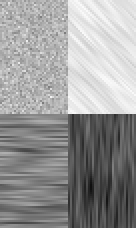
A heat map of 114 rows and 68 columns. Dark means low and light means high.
The table splits into 2 rows of 2 panels. Panel 1,1: high, fine-grained. Panel 1,2: very high, slanting down to the right, faint in contrast. Panel 2,1: middling, streaked across. Panel 2,2: low, streaked downward.
